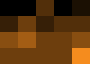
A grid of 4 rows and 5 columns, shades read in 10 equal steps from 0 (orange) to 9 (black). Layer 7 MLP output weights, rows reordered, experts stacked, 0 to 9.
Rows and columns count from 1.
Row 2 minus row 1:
-2 -4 1 -3 -2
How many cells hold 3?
1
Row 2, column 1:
7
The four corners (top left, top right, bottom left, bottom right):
9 8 5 0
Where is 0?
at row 4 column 5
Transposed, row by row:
9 7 4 5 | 9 5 3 5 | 6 7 5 5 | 9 6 5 5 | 8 6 4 0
